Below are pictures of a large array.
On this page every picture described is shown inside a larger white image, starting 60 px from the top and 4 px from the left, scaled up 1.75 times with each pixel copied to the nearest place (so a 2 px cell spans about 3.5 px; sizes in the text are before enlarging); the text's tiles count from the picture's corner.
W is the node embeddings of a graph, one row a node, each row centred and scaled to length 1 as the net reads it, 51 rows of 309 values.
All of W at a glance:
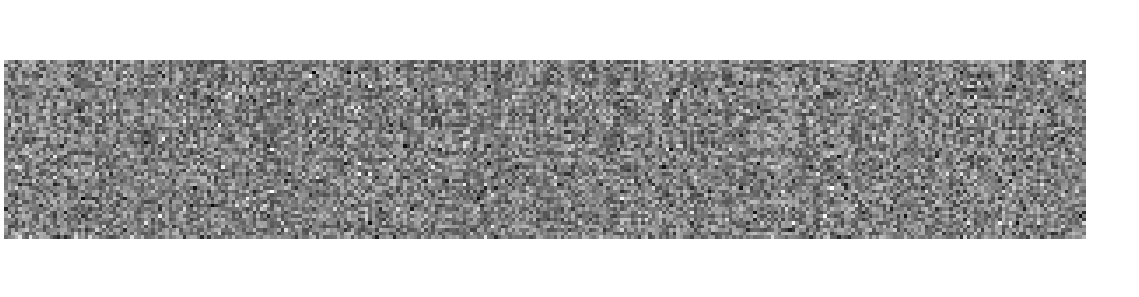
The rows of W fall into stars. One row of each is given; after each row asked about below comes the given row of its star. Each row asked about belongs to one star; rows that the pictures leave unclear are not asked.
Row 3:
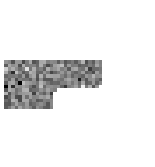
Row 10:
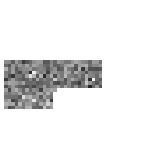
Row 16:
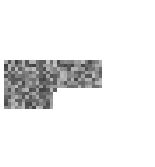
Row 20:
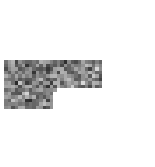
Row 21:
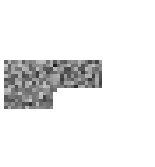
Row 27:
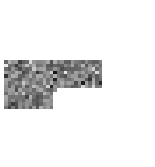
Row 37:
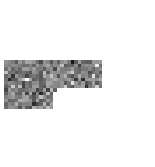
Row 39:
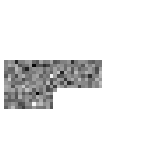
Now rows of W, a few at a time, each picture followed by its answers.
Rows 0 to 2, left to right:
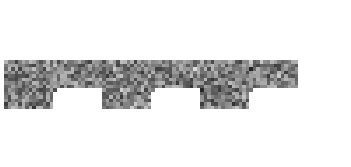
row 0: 37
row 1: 39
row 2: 37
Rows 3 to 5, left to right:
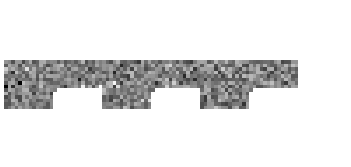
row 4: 21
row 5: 3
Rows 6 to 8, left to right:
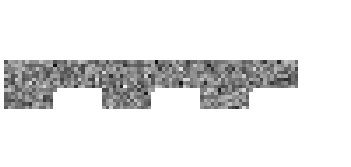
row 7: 16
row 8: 10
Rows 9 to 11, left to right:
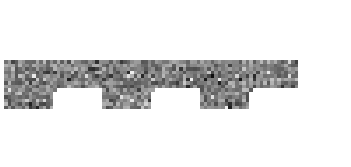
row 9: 21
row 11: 37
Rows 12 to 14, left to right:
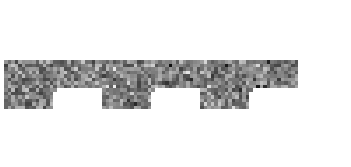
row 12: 20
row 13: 16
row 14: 37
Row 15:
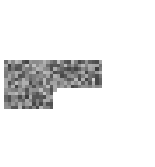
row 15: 27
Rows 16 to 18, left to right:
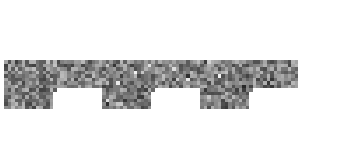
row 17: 16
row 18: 20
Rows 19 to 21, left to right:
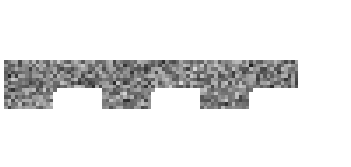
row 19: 10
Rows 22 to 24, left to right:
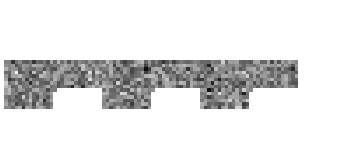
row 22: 21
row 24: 10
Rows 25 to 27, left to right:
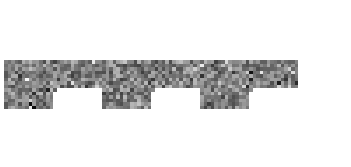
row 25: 37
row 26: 39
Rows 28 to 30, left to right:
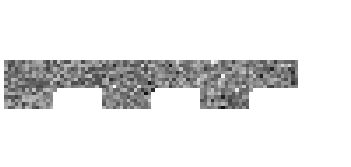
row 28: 10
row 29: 16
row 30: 27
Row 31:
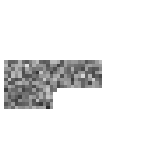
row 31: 21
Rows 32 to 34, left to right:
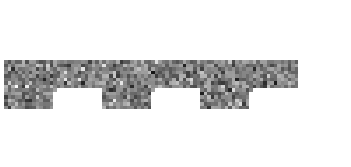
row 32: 16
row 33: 27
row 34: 20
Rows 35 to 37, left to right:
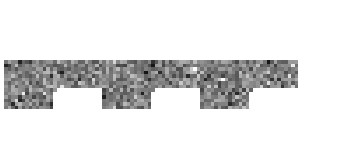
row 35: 27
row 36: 39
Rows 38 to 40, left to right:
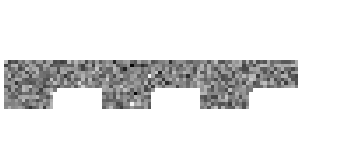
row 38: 20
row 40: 21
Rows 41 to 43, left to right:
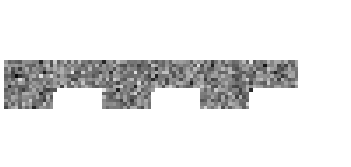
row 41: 37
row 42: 39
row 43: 16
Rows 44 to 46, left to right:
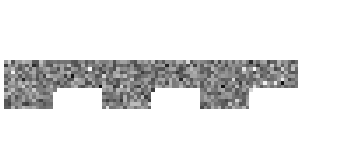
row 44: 3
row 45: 39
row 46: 20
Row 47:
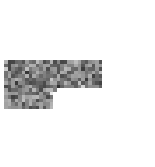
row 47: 10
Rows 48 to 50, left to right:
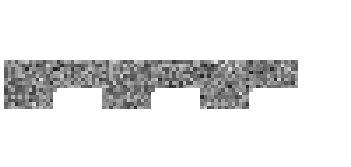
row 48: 39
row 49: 21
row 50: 27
